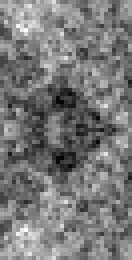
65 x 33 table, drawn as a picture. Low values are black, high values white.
There are no regular stripes. It is mirror symmetric from top to bottom. There is no overall slope. Overall the values sit about 50% of the way up the scale.
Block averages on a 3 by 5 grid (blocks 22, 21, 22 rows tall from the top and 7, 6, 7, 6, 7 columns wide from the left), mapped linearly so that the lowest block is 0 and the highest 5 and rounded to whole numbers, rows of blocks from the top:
4 5 4 4 3 | 3 1 0 2 4 | 4 5 4 4 3
